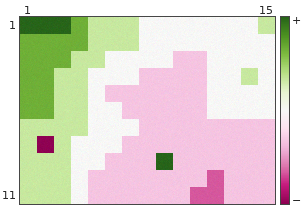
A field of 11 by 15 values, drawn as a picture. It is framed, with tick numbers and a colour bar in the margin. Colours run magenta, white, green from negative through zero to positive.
Average level on the scale: 50%. Lone odd cells: 2, 1 higher and 1 lower than their neighbours. Odd rows or columns: none. Slope: up to the top left. Ninth with the highest average: top left.
